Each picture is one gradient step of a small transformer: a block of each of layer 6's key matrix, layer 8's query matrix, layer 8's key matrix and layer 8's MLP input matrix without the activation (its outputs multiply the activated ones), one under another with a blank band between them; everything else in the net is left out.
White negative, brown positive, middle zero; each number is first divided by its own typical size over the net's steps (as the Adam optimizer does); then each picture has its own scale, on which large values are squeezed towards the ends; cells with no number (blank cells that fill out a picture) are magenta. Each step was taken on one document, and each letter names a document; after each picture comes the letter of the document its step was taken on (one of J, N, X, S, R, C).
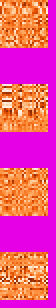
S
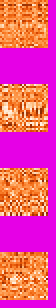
S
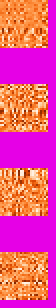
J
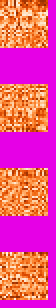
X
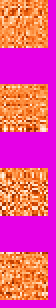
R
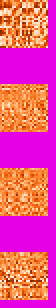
X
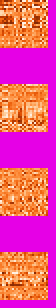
S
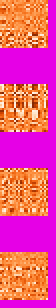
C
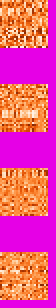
C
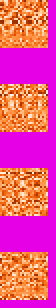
J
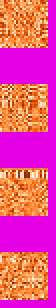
J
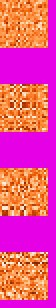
R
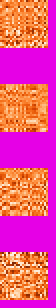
R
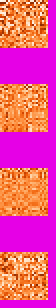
J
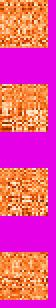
S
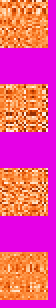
C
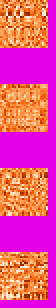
R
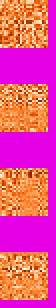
J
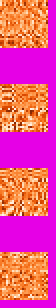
S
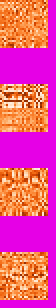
X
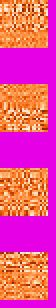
R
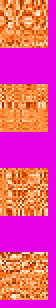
R
